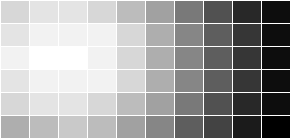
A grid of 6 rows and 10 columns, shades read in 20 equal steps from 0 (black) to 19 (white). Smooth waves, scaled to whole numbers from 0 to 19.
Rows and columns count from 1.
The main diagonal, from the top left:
16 18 19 18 14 10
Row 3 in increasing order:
1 4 7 10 13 16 18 18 19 19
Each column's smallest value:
13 14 15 14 12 10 7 5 2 0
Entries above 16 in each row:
2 4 4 4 2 0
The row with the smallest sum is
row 6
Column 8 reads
6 7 7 7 6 5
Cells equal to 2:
1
